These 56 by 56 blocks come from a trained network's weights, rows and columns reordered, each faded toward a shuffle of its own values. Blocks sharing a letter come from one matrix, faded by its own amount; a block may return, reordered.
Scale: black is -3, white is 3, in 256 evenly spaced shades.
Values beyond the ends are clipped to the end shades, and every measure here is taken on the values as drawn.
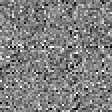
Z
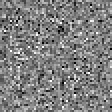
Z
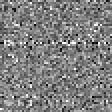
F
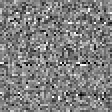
F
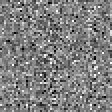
Z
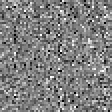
Z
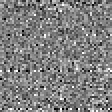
F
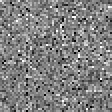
Z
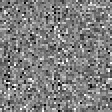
Z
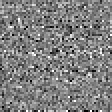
F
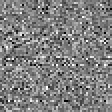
F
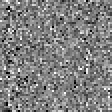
Z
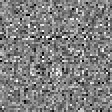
F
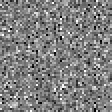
Z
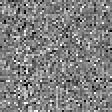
Z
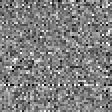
F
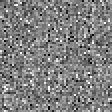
Z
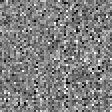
Z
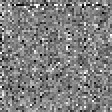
Z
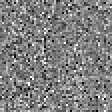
Z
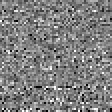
F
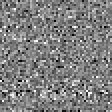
F
